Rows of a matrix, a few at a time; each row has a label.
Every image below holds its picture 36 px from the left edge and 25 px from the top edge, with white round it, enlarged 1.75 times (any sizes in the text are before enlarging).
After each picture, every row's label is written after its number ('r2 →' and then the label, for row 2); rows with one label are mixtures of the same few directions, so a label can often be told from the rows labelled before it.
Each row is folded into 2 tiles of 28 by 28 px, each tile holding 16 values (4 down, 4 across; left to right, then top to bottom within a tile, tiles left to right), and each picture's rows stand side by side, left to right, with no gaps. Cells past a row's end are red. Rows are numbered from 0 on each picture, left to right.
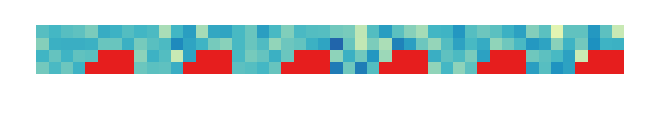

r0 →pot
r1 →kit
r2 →kit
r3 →pot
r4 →pot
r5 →pot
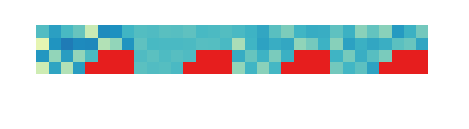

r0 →pot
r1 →pot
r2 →pot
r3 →pot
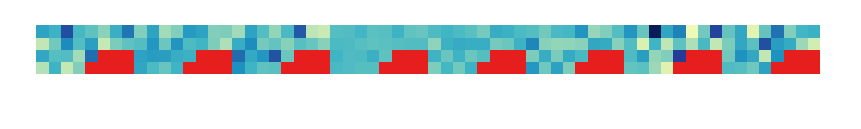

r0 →pot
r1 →kit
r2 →kit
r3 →kit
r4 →pot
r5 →pot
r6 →pot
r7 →kit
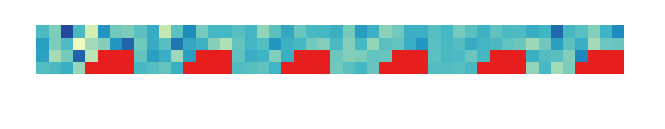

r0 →kit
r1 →kit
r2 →kit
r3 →kit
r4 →kit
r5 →pot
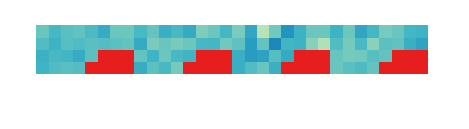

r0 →kit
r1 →pot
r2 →kit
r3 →kit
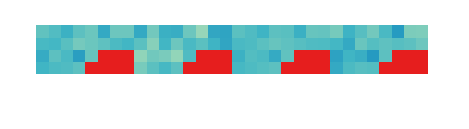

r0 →kit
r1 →kit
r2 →kit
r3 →kit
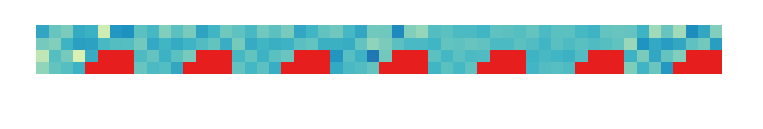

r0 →kit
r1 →pot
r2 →pot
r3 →kit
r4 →pot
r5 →kit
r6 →pot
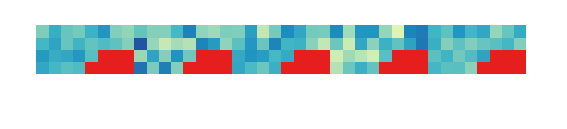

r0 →kit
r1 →pot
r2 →kit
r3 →kit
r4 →pot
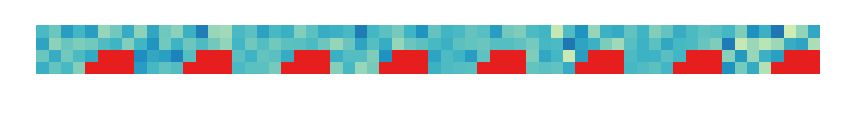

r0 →pot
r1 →kit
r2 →pot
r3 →pot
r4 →kit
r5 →kit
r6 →kit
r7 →pot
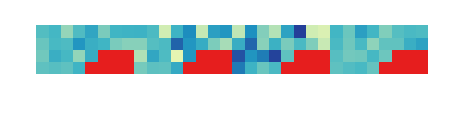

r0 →kit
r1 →kit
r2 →kit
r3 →kit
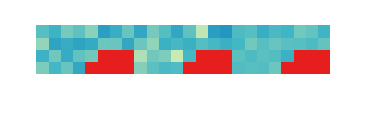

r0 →pot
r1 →kit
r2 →pot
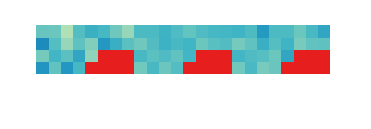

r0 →pot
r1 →pot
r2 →pot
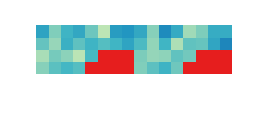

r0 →kit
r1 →kit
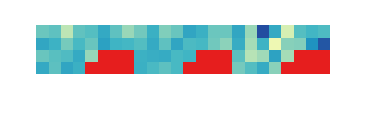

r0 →pot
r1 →kit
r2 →kit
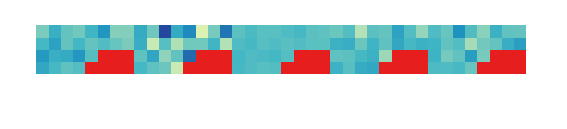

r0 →kit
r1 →pot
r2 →kit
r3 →pot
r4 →kit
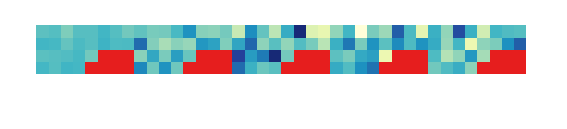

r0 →pot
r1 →pot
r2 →kit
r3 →pot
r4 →kit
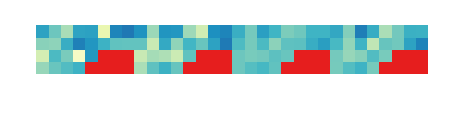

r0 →kit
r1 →kit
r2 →kit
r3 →kit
